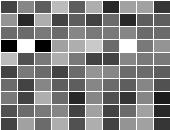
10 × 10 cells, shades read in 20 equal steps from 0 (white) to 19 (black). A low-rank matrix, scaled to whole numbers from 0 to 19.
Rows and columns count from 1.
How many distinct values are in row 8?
9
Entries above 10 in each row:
5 8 5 3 3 7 7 6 6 5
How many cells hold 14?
13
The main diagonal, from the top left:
14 16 10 7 10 8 11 15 7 15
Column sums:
119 105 104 95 115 87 123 98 93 129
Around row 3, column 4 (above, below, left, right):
14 7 10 9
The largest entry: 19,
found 2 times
